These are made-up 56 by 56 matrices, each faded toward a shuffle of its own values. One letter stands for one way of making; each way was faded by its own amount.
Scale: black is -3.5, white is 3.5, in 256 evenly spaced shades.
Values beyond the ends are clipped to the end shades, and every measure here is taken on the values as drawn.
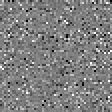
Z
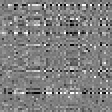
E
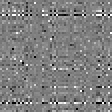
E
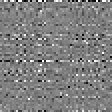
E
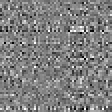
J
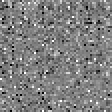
Z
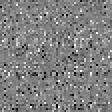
Z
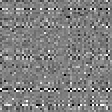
E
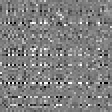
E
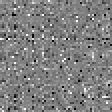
Z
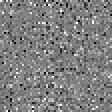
Z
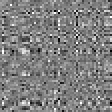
J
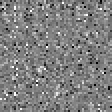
Z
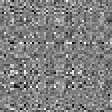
J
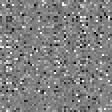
Z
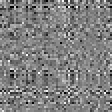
J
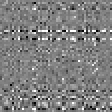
E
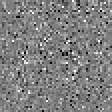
Z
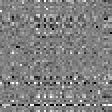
E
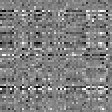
E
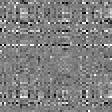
E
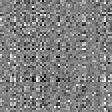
J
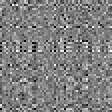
J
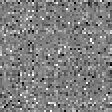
Z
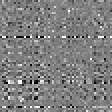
E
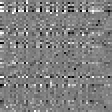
E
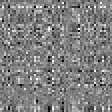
J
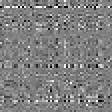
E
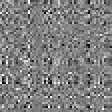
J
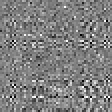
J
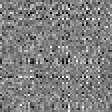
J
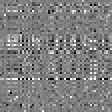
E
